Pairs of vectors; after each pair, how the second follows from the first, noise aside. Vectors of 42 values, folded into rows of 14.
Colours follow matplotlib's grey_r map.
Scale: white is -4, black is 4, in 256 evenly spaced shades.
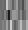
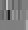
partly zeroed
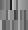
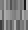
wrapped around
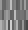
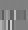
partly zeroed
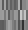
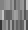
wrapped around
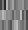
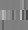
partly zeroed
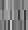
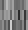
copied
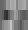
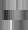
copied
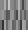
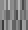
copied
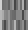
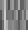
wrapped around
